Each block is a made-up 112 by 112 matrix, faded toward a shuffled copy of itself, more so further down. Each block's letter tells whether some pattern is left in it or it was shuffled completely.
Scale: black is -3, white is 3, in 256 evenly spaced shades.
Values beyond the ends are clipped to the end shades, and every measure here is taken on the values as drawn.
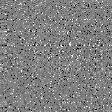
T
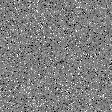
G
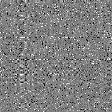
T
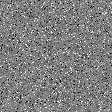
G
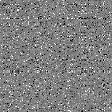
T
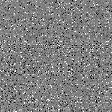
T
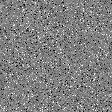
G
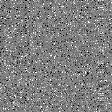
T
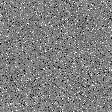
G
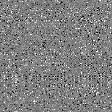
T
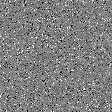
G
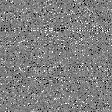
T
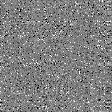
T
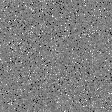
G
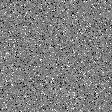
G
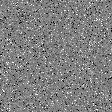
G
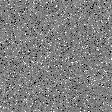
G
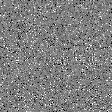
T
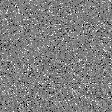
T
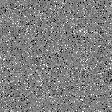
T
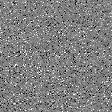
T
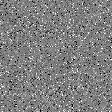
T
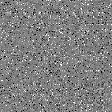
T
